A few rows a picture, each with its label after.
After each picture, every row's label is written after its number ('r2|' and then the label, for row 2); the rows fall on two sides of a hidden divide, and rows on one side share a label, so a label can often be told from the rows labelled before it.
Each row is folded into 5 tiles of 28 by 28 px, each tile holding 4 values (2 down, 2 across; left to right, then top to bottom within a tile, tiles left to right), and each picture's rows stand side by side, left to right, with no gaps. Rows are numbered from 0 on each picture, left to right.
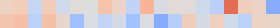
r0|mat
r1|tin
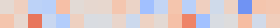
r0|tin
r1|tin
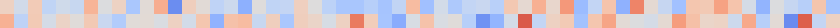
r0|tin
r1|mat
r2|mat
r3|tin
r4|tin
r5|tin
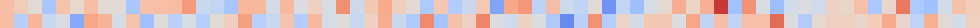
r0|tin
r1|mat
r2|tin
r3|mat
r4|tin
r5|mat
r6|mat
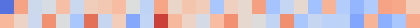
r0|mat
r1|mat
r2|mat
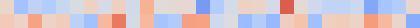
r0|tin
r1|mat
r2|mat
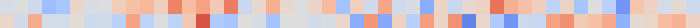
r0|tin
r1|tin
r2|mat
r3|tin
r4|tin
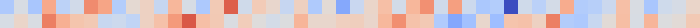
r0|mat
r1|tin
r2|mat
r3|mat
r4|mat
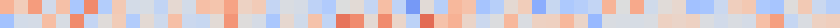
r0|tin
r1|tin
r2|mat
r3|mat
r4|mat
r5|mat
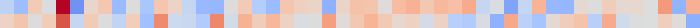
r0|mat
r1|mat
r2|tin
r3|mat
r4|mat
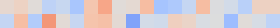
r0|mat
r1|tin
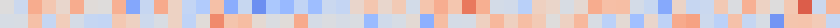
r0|tin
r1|mat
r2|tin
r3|mat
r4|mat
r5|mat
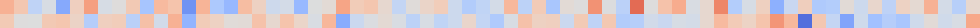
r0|tin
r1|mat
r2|tin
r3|tin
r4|tin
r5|mat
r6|tin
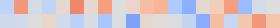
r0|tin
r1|tin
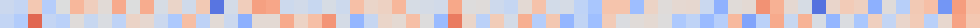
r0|tin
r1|mat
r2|tin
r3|tin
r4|mat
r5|tin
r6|tin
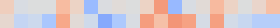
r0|mat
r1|tin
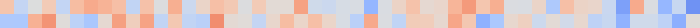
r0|tin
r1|tin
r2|mat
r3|tin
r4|tin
